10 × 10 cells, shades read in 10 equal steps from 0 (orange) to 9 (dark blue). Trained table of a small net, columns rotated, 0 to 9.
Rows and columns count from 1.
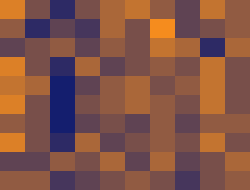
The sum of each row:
40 48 46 44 43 43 53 44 47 51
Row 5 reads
2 3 9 6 4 3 5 4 2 5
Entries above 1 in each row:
9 9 10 9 10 9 10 9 10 10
